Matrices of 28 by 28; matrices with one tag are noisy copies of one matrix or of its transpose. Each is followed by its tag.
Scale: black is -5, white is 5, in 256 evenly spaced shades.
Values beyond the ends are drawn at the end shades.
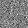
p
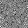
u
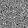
p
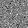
p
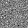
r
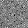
u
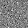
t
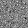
r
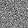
t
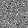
p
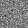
r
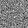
p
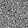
t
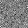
u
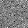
u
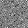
u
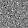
t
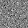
t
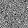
u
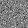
p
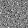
t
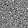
t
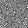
u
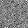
u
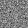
r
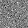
t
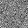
u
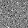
t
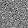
t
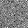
u
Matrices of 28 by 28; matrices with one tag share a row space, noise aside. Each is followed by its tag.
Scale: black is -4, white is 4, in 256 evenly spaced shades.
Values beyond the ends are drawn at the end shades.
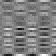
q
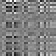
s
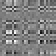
s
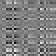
s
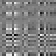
s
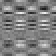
q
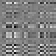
s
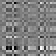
s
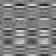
q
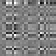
s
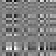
s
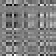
s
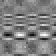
q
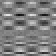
q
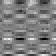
q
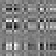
s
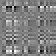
s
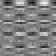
q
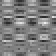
q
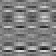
q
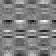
q
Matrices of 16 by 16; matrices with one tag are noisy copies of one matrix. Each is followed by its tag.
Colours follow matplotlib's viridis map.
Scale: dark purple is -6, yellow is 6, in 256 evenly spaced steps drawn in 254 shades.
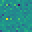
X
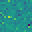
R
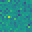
R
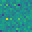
X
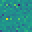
X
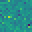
R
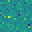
R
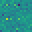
X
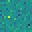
R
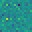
X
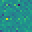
X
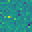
R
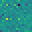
X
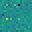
X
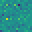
X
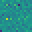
X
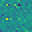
X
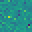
R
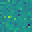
R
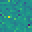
R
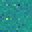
X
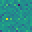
X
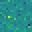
R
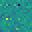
X
